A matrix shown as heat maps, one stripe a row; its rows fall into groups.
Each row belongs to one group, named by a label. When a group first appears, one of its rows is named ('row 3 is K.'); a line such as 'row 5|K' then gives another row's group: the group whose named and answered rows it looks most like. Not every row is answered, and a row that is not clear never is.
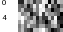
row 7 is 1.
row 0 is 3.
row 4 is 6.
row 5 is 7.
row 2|1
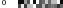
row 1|7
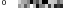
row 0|6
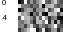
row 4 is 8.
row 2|3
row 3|6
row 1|6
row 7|7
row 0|3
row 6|7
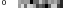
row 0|6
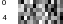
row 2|1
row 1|1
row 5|1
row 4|3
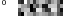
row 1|6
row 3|3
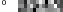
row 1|7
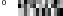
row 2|7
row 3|7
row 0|1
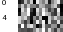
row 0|3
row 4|6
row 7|1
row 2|8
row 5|1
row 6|7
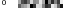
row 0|1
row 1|8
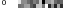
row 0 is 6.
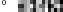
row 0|8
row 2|8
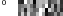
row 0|3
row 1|8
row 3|1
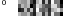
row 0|8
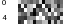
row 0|6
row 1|7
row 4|1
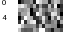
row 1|6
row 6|6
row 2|6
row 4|3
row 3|8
